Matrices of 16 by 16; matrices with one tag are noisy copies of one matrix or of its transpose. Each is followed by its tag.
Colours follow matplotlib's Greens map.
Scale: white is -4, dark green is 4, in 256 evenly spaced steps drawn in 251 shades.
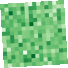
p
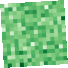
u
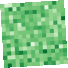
u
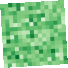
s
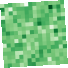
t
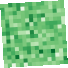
s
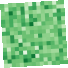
p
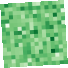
s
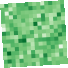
t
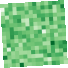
u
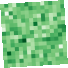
t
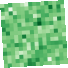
t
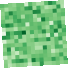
p
